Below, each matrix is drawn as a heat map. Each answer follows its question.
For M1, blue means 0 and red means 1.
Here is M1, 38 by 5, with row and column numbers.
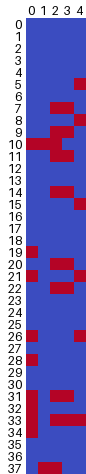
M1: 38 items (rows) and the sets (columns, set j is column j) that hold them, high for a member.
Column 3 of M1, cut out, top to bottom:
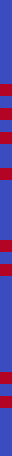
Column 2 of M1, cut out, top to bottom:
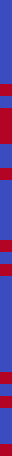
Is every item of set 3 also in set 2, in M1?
yes
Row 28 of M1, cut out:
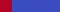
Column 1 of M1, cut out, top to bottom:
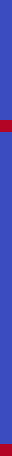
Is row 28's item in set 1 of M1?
no
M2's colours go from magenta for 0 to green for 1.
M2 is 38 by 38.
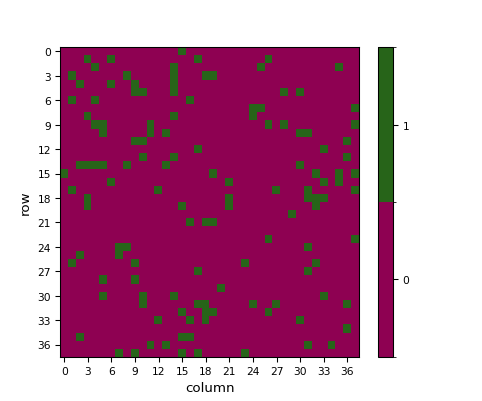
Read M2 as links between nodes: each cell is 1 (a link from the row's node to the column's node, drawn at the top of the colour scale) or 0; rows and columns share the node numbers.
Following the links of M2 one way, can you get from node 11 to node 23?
yes
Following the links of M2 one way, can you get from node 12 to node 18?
yes
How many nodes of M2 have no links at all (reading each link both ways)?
1
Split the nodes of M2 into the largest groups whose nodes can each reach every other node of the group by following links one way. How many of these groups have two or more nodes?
2
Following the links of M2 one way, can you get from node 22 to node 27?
no
